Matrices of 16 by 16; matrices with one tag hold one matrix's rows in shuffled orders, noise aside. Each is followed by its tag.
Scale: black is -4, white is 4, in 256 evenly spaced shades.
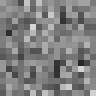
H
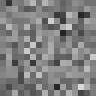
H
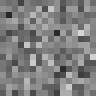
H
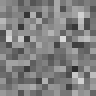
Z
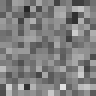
Z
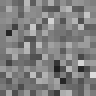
H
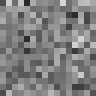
Z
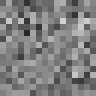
Z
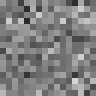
Z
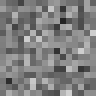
H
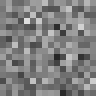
H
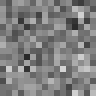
Z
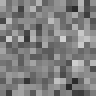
Z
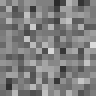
H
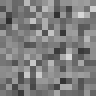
H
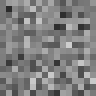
H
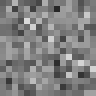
H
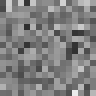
Z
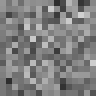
H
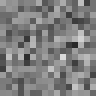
Z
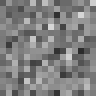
H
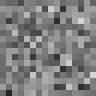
H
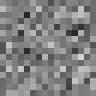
Z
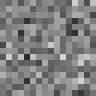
Z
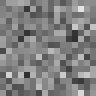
Z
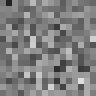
H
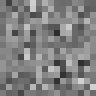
H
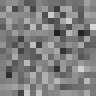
H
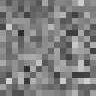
Z
